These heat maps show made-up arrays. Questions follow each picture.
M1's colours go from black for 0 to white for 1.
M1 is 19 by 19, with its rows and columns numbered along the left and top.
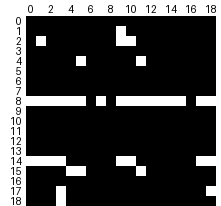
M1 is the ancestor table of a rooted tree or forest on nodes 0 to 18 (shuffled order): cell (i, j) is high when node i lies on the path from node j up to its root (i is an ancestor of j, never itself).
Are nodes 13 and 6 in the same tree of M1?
no
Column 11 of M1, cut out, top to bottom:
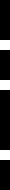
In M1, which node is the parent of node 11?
4
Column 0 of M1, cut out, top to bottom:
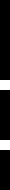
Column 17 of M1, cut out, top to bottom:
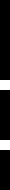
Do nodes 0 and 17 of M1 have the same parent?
yes
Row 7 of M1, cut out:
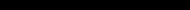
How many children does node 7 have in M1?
0
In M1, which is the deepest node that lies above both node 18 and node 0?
14
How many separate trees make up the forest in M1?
3
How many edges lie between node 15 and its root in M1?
1
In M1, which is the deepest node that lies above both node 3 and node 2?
14
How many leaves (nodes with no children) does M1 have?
11
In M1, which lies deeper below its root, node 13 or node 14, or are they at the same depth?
the same depth
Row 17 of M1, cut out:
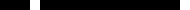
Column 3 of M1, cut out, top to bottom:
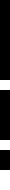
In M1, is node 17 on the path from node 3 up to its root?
yes
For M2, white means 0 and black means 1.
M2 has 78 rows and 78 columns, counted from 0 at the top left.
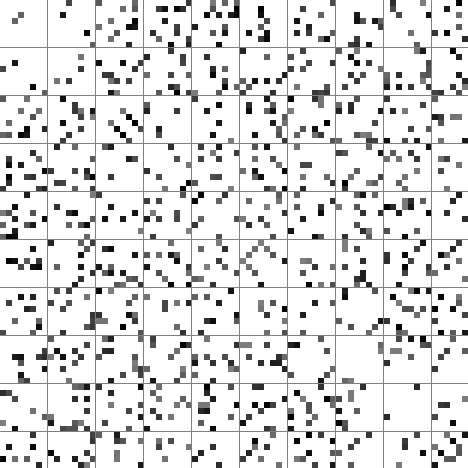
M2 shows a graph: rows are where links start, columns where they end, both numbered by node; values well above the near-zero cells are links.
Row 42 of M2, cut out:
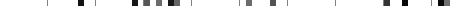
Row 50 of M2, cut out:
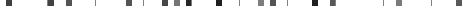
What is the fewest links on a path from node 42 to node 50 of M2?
2
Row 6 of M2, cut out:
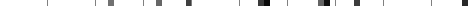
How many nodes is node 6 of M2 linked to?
9
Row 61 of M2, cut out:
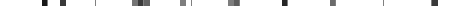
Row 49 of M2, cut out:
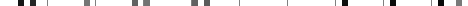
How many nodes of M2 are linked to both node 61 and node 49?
2
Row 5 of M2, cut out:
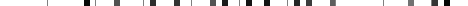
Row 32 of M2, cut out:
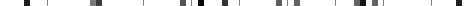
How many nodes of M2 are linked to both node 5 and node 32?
2
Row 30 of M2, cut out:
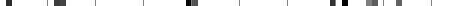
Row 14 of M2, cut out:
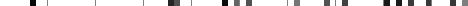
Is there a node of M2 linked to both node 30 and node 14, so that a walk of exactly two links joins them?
yes
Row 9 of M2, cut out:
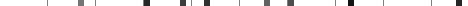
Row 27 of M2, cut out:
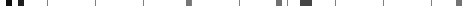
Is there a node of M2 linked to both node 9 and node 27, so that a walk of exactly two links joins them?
yes
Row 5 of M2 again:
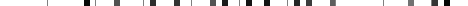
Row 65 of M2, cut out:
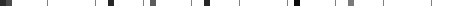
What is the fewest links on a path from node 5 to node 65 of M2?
2
